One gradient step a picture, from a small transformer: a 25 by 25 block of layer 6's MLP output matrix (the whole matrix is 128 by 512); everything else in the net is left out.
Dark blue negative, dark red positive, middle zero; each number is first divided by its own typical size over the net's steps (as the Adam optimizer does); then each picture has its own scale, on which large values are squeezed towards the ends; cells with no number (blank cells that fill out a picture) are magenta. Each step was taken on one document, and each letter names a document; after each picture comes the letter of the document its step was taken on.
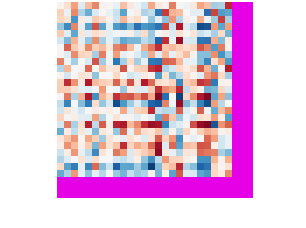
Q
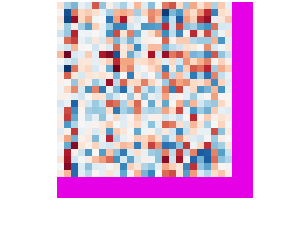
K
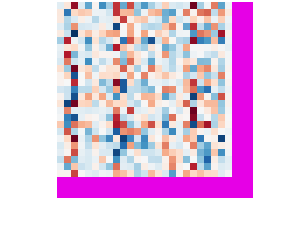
K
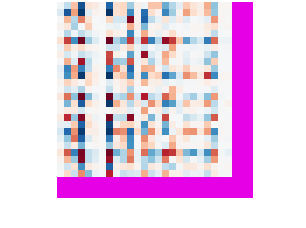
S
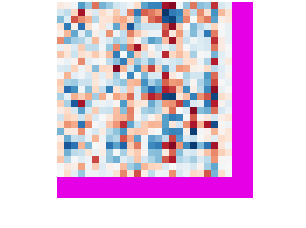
K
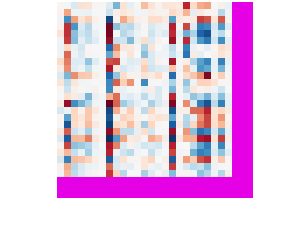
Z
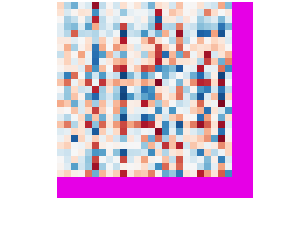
Q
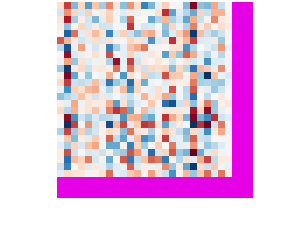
K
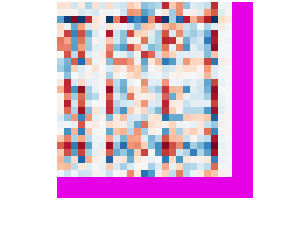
S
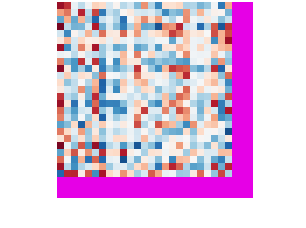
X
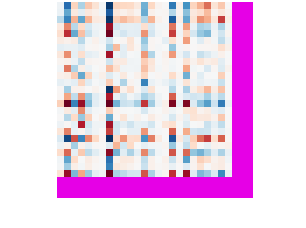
Z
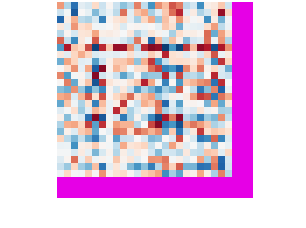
Q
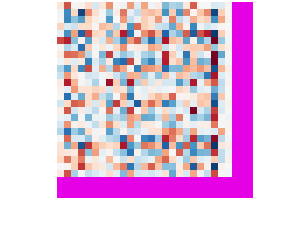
K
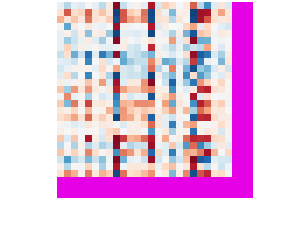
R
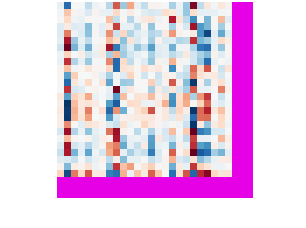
R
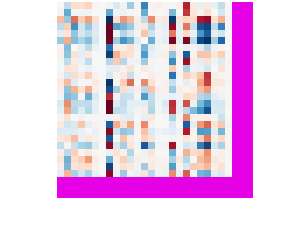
Z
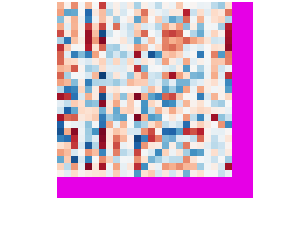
X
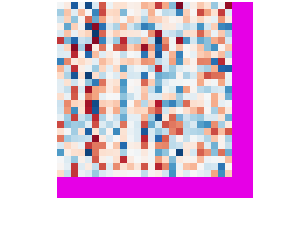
Q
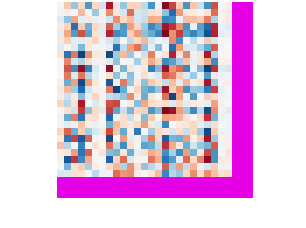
S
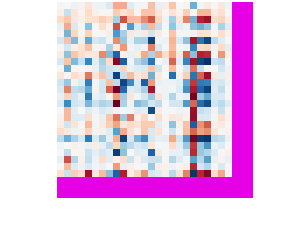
R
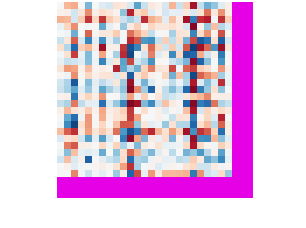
R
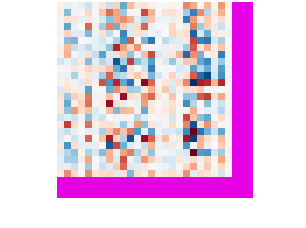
R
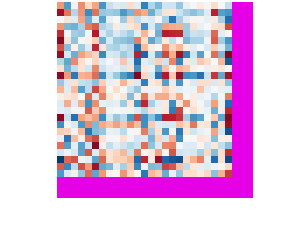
X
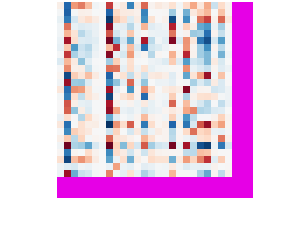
Z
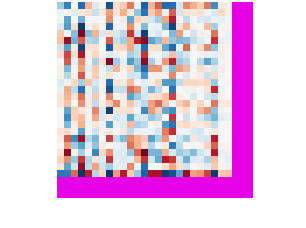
S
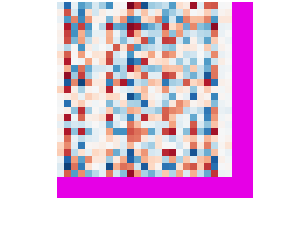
S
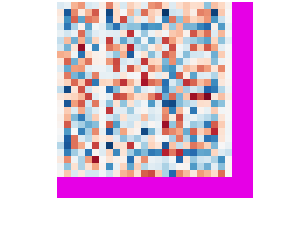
K
